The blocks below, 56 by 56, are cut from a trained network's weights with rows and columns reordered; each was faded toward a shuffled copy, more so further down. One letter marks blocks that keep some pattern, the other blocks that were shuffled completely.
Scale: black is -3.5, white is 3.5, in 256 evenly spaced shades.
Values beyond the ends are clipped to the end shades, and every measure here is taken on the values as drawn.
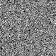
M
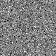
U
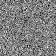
M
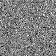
M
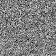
U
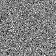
M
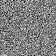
U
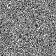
M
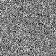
M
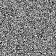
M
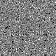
M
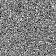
U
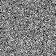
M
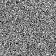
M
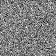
U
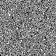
U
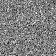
M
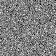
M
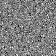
M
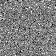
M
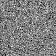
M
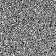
U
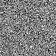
U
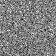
M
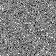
U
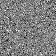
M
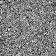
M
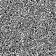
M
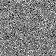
U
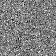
U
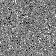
U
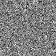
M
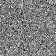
U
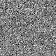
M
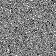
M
